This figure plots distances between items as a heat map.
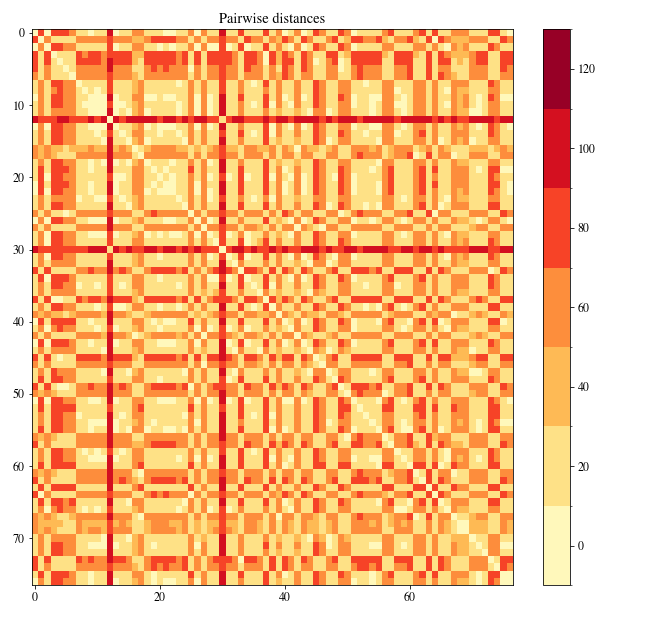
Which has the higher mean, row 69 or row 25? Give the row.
25
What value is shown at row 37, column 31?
80
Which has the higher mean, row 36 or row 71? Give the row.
36
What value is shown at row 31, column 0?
20
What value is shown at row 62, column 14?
80
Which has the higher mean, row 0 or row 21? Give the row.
0
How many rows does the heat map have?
77
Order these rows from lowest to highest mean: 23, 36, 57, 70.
23, 70, 36, 57
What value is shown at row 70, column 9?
20
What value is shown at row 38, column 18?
20
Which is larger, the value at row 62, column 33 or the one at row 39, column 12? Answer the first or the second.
the second
